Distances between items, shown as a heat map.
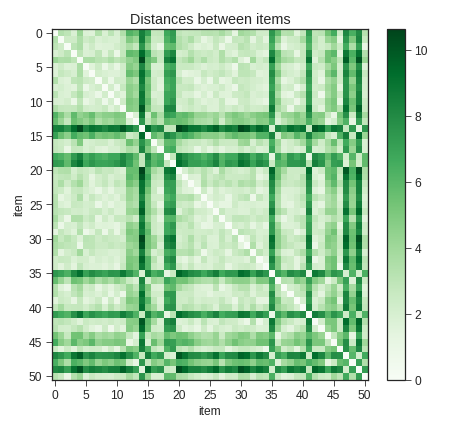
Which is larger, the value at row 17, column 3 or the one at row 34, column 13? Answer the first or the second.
the second
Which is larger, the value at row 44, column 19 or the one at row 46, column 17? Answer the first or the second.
the first
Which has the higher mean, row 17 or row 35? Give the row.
35
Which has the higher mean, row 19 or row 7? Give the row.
19
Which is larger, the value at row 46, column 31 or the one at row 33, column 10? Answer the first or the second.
the first
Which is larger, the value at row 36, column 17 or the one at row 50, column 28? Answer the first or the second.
the first
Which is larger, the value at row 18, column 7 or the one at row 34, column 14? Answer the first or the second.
the second
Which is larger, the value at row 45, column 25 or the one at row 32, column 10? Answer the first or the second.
the first
